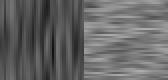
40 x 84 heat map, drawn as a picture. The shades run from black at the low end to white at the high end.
The table splits into one row of 2 panels. Panel 1,1: low, streaked downward. Panel 1,2: middling, streaked across.
